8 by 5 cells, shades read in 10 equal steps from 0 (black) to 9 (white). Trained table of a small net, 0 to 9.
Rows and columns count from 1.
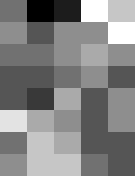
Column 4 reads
9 5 6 5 3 3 3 4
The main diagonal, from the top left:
4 3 5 5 5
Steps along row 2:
down up same up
